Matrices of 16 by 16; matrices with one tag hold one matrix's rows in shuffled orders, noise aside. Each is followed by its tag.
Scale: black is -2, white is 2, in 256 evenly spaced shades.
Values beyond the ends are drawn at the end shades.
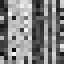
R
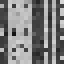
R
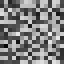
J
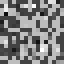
J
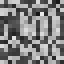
J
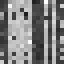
R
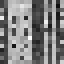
R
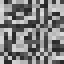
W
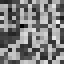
J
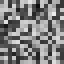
J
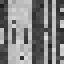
R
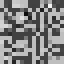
W
